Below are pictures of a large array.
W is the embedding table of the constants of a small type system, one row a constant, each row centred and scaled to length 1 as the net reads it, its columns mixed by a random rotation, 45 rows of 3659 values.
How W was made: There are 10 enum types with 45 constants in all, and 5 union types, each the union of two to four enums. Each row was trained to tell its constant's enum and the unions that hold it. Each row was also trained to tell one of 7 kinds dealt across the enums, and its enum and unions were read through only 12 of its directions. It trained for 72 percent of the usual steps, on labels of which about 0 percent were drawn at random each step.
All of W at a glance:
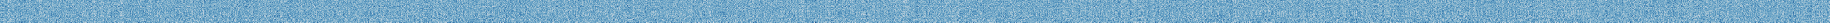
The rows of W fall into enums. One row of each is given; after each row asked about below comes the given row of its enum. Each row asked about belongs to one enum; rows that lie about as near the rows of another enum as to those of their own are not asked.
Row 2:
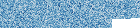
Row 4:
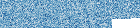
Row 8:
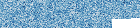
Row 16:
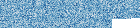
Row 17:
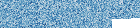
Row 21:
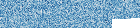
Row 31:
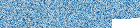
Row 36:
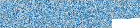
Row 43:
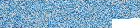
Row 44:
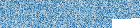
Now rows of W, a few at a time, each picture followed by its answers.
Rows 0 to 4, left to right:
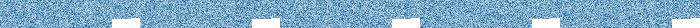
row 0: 4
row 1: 44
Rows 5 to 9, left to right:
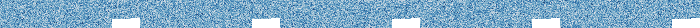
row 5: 2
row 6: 16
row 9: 31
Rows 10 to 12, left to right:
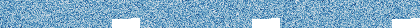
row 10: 43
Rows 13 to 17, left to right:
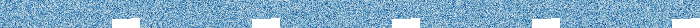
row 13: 43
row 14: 21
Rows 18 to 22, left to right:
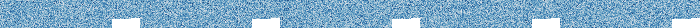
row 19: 21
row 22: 43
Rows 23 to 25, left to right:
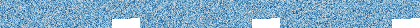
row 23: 2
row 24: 2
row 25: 17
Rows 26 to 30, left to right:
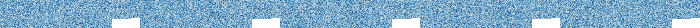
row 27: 43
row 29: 36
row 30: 31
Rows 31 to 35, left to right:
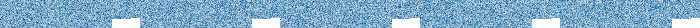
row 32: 21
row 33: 2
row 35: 16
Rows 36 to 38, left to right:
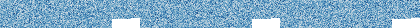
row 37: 4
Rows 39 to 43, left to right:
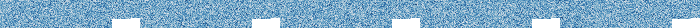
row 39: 8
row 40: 21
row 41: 8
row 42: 44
